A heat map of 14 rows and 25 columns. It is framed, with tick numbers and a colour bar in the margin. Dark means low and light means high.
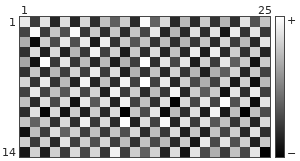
On average the colour sits 50% of the way up the scale. There is no seam. A checkerboard runs through the table. No overall slope runs across the table. The histogram has two humps.
